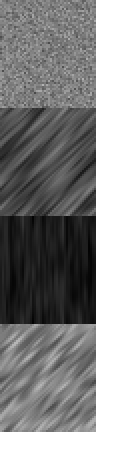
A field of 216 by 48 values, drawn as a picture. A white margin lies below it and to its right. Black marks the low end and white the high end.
The table splits into 4 rows of 1 panel. Panel 1,1: middling, fine-grained. Panel 2,1: low, slanting up to the right. Panel 3,1: very low, streaked downward, faint in contrast. Panel 4,1: middling, slanting up to the right.
